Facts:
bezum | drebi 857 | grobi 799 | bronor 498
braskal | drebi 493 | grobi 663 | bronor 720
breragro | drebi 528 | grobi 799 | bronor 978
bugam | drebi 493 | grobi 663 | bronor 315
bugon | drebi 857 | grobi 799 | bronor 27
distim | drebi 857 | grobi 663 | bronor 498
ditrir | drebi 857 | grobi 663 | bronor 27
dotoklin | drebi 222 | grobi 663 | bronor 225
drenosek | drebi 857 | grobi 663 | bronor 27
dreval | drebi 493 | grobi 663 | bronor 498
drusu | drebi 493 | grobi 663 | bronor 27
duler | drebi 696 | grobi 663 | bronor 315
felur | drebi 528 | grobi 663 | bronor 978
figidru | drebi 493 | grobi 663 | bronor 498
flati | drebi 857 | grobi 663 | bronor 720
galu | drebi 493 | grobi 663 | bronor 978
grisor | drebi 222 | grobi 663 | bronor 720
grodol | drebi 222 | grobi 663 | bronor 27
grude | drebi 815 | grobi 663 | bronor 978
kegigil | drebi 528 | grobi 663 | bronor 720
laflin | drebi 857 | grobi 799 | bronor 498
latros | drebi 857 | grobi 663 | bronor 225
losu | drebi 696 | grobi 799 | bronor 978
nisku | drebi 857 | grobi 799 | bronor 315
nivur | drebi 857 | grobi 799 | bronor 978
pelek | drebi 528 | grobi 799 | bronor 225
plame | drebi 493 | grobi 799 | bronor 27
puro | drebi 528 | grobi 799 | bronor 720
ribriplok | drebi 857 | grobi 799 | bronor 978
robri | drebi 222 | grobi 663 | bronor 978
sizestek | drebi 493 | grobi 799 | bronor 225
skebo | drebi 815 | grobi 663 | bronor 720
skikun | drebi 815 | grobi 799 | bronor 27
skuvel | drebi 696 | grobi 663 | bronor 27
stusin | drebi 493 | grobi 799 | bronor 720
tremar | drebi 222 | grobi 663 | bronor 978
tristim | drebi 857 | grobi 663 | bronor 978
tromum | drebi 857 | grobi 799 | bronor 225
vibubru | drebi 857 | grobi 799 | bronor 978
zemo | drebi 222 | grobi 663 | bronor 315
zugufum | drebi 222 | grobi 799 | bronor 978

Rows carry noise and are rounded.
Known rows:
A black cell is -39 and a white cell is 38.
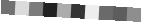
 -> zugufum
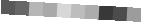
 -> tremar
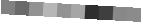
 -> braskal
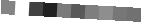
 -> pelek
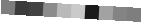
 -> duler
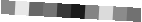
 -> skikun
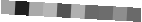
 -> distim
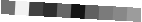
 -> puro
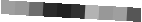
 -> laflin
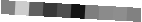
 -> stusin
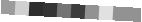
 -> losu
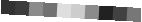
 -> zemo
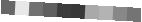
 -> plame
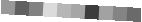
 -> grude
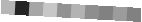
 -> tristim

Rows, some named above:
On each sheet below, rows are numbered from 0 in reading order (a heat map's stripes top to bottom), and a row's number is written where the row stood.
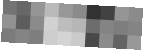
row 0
braskal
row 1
galu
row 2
felur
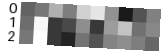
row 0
dotoklin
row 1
breragro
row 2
pelek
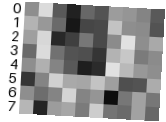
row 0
sizestek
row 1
tromum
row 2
losu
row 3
plame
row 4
bugon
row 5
grodol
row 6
skebo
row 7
latros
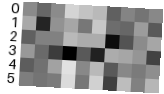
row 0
galu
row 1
latros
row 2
kegigil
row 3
nisku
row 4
drusu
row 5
skuvel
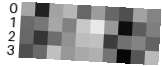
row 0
flati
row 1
dotoklin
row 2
bugam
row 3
grisor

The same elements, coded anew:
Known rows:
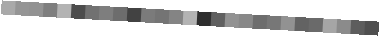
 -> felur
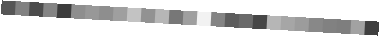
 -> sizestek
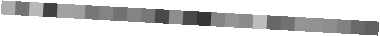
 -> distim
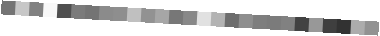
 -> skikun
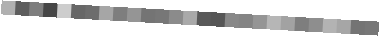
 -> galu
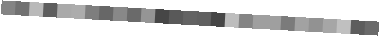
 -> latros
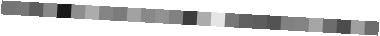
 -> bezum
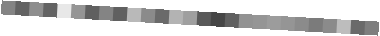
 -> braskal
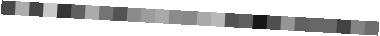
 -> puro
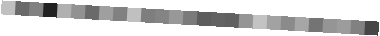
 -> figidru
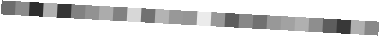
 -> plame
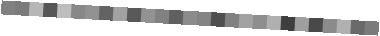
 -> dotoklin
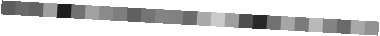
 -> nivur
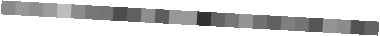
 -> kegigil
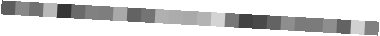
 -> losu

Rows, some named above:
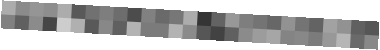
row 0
felur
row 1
braskal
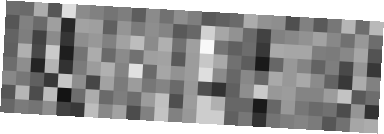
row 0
grisor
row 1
tromum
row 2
sizestek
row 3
pelek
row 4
plame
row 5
bugam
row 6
pelek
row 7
zugufum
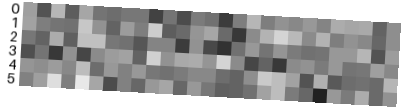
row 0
tristim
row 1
drusu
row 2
flati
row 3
stusin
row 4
grodol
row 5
skebo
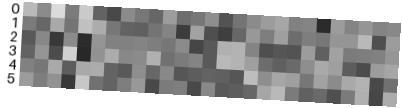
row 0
grude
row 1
flati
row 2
nisku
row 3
bugon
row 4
latros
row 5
zemo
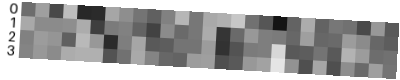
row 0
breragro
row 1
felur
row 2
duler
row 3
skuvel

